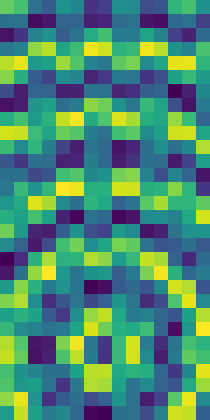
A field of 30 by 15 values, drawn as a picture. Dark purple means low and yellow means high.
Concentric rings centre on the bottom middle. Overall the values sit about 50% of the way up the scale. There is no overall slope. No row or column stands out.
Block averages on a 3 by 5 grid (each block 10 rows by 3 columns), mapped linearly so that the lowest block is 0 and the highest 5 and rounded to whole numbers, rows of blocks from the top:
2 2 2 2 2 | 1 2 2 2 1 | 5 0 2 0 5
